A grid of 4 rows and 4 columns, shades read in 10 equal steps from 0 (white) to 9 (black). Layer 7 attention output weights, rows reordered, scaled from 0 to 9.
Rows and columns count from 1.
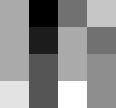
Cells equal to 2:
1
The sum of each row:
19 19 16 11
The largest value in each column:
3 9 5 5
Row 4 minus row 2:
-2 -2 -3 -1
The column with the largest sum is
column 2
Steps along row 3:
up down up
